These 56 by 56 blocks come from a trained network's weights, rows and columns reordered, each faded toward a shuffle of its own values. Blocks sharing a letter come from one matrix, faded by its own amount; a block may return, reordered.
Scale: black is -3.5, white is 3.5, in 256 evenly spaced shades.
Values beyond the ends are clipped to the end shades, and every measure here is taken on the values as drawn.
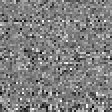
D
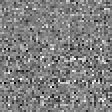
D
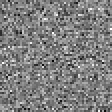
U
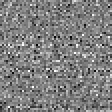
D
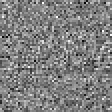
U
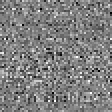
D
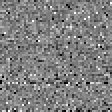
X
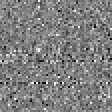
X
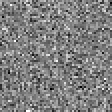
U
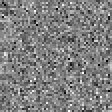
X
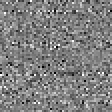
D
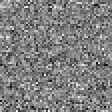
U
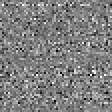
D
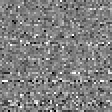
D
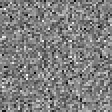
X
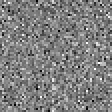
X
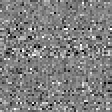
D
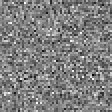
U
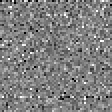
X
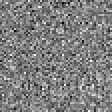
U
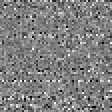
D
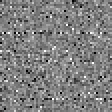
X
